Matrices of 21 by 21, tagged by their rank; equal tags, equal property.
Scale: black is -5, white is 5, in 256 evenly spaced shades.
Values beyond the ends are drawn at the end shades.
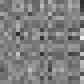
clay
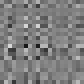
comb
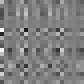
comb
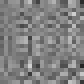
clay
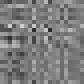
clay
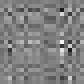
comb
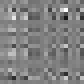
comb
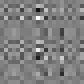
comb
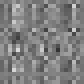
clay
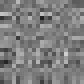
clay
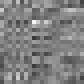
clay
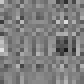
comb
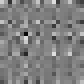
comb
